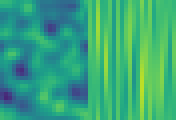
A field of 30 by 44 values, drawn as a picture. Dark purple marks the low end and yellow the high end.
The table splits into one row of 2 panels. Panel 1,1: middling, blotchy, strong in contrast. Panel 1,2: high, streaked downward.
